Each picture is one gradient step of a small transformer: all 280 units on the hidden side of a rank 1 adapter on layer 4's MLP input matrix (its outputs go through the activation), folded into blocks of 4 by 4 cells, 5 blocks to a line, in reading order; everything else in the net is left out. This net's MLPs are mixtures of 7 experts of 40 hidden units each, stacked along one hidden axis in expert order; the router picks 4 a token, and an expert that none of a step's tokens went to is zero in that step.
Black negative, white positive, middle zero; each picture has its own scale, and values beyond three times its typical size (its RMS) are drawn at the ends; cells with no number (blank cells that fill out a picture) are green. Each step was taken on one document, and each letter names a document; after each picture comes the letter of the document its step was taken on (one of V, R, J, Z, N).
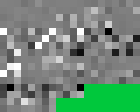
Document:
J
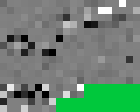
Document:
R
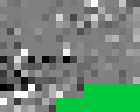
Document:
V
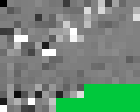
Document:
R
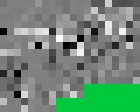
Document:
J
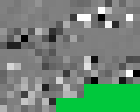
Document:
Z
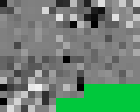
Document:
V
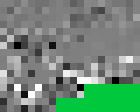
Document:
Z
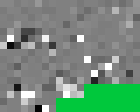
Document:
Z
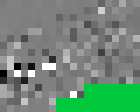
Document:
J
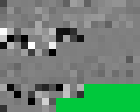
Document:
R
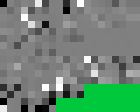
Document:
Z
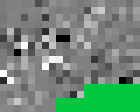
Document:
J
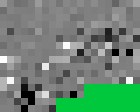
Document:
J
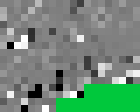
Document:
Z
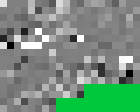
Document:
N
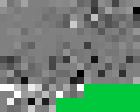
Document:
V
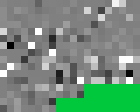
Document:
N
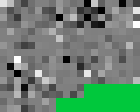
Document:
V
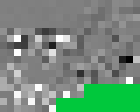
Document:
J
